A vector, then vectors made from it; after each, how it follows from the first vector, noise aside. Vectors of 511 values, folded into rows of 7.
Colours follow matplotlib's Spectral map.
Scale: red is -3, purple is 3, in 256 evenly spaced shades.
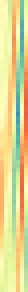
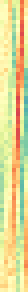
negated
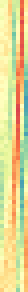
negated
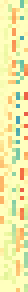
partly zeroed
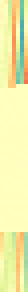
partly zeroed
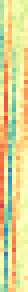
reversed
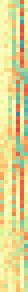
sign-scrambled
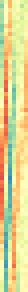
reversed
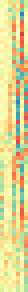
sign-scrambled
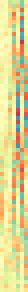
sign-scrambled
